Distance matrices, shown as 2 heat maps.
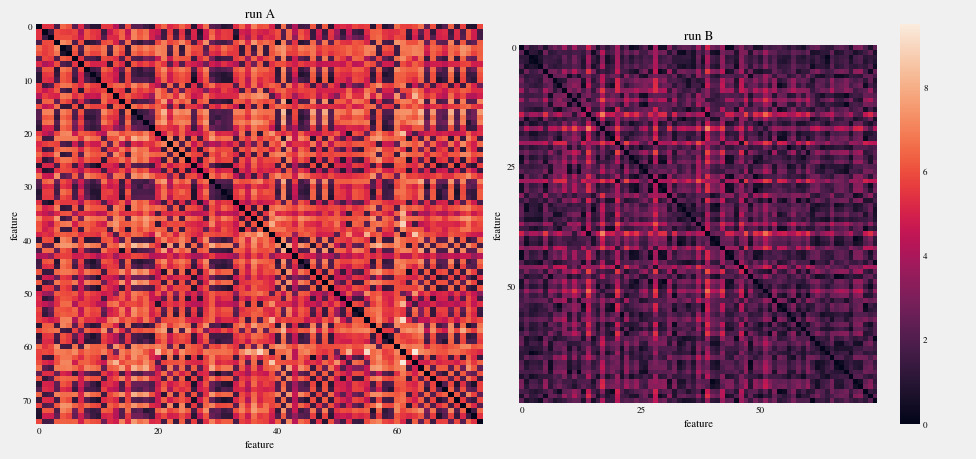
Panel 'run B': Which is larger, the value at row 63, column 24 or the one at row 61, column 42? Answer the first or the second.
the second
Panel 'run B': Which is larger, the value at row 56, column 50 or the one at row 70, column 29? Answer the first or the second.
the second
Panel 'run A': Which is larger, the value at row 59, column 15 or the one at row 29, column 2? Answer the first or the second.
the second
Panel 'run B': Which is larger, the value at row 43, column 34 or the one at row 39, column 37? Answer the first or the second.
the second
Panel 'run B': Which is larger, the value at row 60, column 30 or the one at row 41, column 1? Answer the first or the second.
the first
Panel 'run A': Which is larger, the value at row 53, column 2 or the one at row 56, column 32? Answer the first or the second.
the first
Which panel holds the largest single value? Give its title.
run A
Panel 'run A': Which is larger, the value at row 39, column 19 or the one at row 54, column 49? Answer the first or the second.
the second
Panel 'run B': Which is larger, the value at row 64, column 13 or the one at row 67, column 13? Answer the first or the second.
the second
